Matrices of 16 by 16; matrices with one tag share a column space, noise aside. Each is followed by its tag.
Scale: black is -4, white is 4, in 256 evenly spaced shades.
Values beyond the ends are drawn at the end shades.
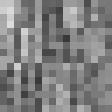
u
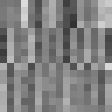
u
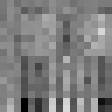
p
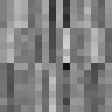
u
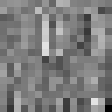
p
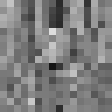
u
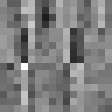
u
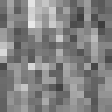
u
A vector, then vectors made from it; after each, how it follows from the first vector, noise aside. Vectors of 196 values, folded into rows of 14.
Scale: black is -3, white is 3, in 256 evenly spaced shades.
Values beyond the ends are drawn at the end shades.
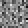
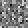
negated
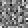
negated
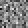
reversed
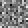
negated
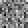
wrapped around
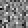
reversed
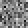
wrapped around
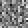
negated
